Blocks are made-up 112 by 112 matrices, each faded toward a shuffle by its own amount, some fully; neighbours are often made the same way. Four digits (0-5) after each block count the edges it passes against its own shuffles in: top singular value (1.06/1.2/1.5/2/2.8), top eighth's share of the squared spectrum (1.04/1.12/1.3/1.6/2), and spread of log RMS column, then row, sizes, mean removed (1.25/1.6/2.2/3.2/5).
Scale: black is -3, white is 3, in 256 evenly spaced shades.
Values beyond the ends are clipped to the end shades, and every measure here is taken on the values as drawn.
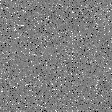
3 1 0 0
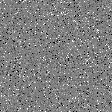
3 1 0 0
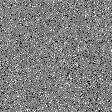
0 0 0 0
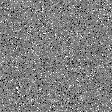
0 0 0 0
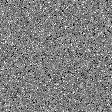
0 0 0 0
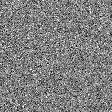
0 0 0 0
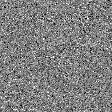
0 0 0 2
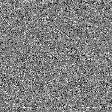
1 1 0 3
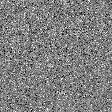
0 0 0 1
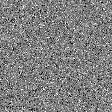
0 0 0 1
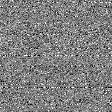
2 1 0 3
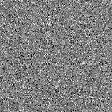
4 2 1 1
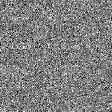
4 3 1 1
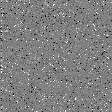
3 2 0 0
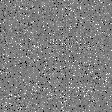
2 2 1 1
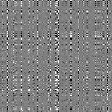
5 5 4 4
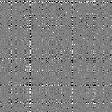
5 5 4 3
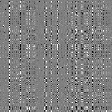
5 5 4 3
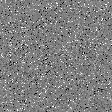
3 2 1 0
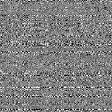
4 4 2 4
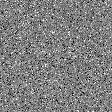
1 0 0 0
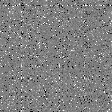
4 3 2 1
